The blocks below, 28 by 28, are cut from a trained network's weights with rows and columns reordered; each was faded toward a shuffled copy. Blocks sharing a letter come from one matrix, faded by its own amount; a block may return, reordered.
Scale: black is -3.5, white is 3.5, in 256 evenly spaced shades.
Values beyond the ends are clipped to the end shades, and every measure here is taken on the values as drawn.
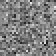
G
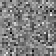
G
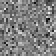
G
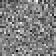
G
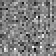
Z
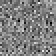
G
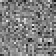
G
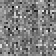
Z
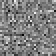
G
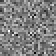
G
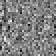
G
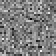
G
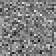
G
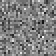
G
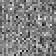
Z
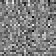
G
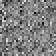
G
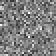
G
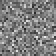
G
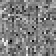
Z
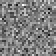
G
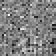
Z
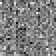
Z
